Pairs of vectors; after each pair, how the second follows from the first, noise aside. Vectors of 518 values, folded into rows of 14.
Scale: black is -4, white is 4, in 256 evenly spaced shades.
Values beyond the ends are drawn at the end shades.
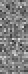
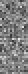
copied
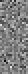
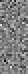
copied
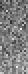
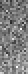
copied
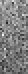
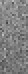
shrunk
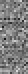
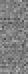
shrunk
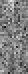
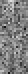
copied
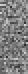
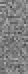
shrunk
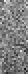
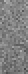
shrunk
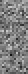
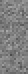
shrunk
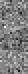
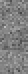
shrunk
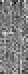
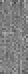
shrunk
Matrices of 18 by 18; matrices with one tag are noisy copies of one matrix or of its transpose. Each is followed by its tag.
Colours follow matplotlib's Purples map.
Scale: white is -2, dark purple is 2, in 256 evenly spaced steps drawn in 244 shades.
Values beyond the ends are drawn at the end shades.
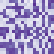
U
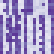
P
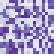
U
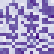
U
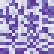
U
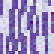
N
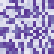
U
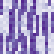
N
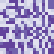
U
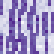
N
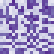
U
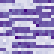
N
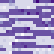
N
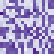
U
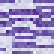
N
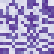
U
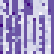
P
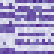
P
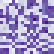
U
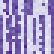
P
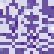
U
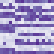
P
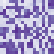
U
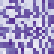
U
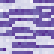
N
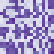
U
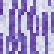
N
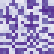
U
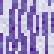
N
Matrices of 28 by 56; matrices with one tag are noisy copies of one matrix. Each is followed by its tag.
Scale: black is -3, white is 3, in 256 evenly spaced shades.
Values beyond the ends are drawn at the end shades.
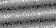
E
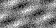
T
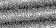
E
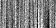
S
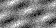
T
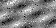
T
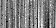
S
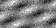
T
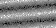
E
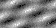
T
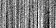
S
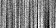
S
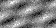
T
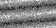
E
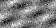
T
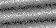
E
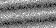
E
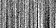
S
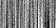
S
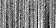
S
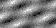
T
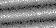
E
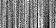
S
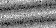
E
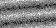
E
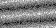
E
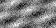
T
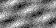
T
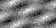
T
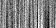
S
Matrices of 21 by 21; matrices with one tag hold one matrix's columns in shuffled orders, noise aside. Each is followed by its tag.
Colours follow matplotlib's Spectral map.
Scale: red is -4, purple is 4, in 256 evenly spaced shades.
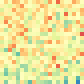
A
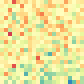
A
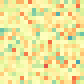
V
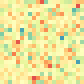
V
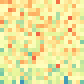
A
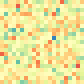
V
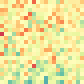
A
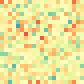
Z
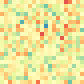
Z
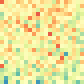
A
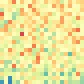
A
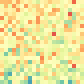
A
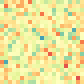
V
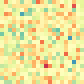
V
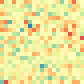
Z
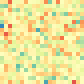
Z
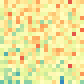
A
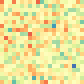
Z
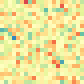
V
